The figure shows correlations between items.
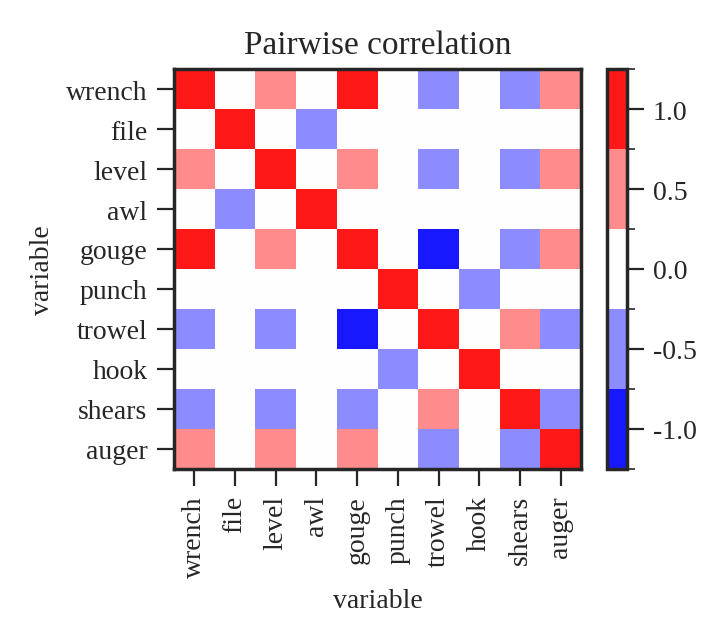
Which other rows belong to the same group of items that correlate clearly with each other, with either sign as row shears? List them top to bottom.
wrench, level, gouge, trowel, auger
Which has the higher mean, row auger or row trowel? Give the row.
auger
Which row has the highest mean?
wrench
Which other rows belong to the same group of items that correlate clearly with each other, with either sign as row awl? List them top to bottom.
file
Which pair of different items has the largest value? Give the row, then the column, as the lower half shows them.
gouge, wrench
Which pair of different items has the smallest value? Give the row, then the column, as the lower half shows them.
trowel, gouge
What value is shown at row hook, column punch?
-0.5
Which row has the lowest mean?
trowel
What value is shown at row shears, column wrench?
-0.5
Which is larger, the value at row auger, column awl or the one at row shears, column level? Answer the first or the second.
the first
